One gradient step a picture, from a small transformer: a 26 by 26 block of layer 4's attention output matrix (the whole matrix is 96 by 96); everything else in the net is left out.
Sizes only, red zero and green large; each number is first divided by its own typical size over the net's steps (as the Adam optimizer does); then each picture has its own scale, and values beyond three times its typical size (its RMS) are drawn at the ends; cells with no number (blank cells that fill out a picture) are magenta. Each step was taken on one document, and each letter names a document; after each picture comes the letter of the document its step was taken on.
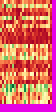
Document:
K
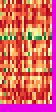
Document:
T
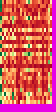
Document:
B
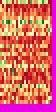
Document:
K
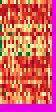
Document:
B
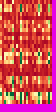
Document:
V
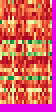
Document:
T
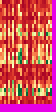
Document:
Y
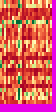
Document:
Y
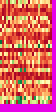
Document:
K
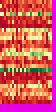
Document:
T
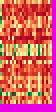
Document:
B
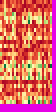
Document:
T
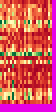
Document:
B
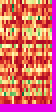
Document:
T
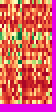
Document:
Y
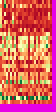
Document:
K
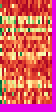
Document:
B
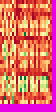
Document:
K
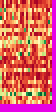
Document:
B
